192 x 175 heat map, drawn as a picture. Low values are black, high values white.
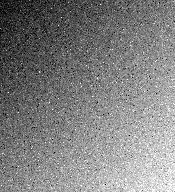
Odd rows or columns: none. Slope: up to the bottom right. Mirror symmetry: none. Histogram: bell-shaped. Ninth with the highest average: bottom right. Average level on the scale: 50%.
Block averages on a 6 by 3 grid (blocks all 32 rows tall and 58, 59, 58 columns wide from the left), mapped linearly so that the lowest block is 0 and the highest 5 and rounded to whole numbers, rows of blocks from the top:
012 | 123 | 123 | 234 | 234 | 345
